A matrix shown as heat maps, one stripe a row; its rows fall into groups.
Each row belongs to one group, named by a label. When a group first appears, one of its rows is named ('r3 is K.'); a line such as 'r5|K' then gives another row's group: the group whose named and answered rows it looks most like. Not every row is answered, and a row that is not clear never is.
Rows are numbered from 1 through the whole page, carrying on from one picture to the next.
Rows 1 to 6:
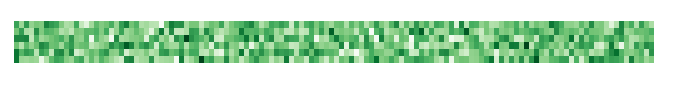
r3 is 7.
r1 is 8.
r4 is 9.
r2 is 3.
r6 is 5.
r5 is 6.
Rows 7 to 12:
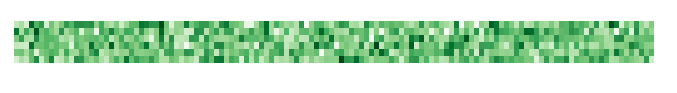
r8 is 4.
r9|3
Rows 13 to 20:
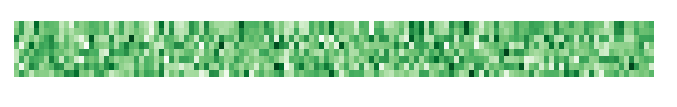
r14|3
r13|3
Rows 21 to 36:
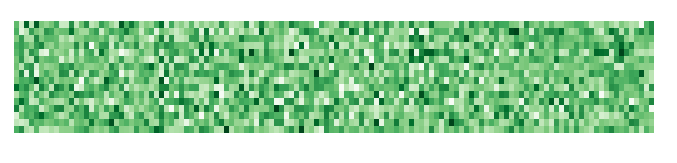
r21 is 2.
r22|9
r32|7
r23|3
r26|3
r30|6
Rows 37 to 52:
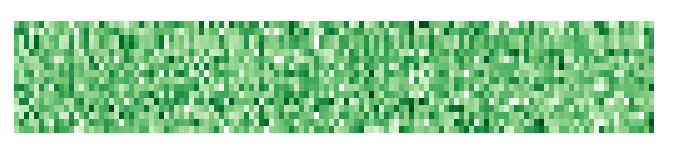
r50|2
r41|9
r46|6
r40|2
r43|9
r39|2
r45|9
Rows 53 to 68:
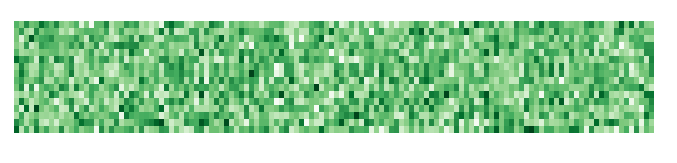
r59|7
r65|2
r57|4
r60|7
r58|6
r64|7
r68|4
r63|4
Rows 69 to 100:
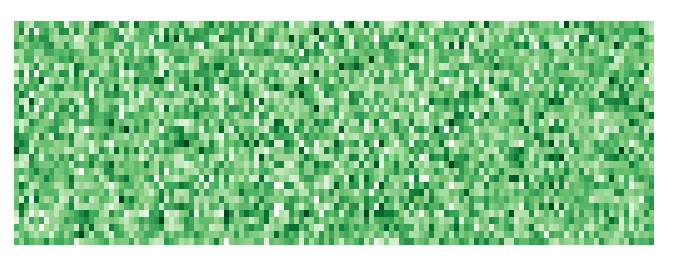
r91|9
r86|7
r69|5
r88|9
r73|8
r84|8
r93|3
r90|4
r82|6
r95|7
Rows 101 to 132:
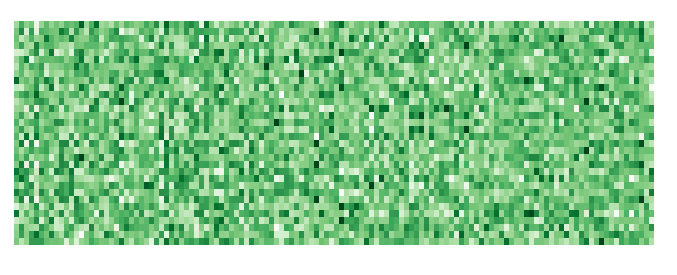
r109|4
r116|3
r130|7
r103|9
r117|2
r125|6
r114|3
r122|6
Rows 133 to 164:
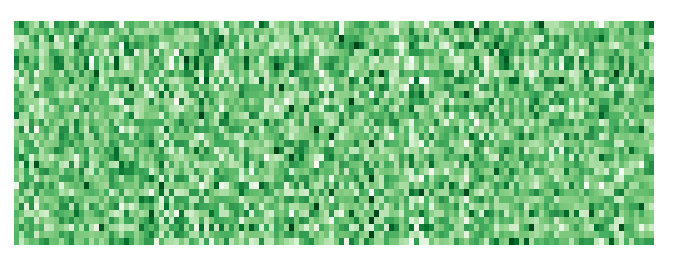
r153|2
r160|5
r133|6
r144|5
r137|5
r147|8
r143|3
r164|9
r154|9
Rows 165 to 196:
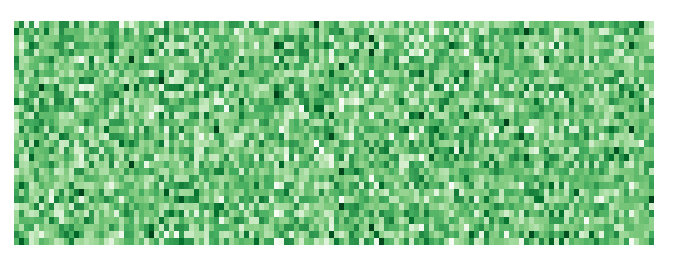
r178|3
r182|2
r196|7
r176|6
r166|4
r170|4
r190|6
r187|3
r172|3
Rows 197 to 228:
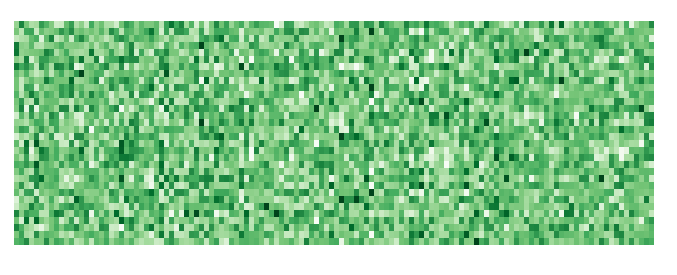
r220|3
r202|9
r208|3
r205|9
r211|4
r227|3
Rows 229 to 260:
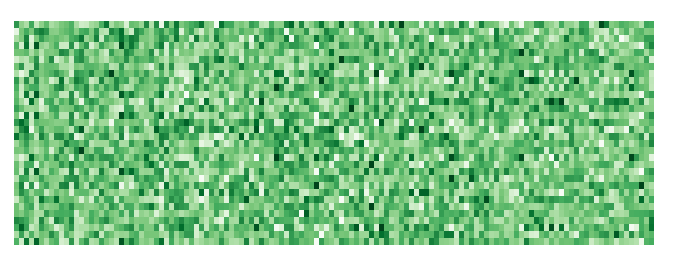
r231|9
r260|2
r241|5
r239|2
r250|2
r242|2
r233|5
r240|9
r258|7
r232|2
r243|7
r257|6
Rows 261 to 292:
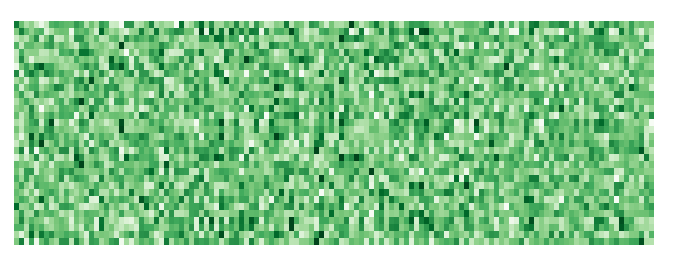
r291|8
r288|3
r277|8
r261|5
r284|3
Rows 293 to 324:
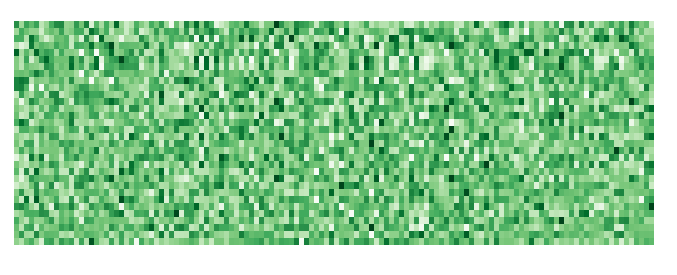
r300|4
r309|4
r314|2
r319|6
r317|3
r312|8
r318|2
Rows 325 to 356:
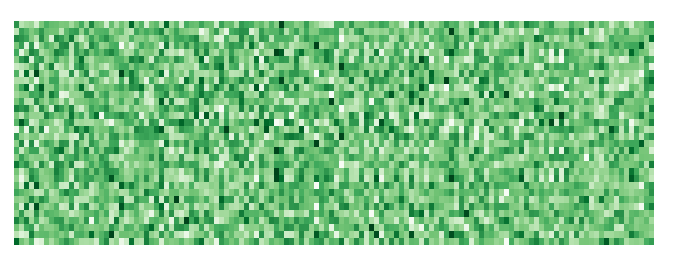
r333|4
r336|3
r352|3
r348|2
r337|6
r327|6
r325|4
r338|9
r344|5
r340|8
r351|2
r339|7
